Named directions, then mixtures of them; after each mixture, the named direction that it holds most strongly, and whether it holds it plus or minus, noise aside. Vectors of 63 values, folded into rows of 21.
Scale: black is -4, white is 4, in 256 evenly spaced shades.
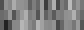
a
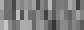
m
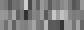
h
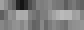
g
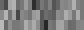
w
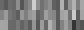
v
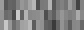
m, plus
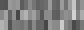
v, plus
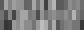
a, plus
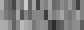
m, plus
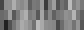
a, plus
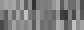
v, minus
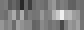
g, plus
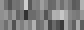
h, plus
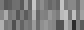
v, plus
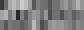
g, minus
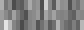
a, minus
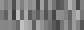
m, plus
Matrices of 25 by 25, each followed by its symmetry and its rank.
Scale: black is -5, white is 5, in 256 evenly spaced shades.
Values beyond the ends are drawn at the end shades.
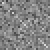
symmetric, full rank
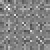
symmetric, rank five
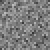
symmetric, full rank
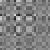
symmetric, rank two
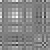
symmetric, rank two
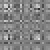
symmetric, rank two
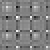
symmetric, rank two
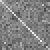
symmetric, full rank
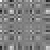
symmetric, rank two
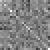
symmetric, rank five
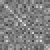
symmetric, rank five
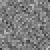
symmetric, full rank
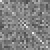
symmetric, rank five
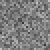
symmetric, full rank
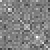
symmetric, rank five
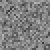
symmetric, full rank
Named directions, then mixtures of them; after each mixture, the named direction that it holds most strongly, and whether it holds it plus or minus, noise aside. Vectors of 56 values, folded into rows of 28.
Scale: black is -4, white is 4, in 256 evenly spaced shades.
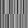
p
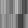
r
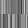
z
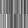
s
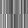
s, plus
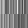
p, minus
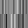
s, minus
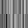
s, minus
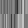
r, minus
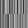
p, plus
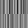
p, plus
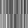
s, plus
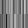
s, minus
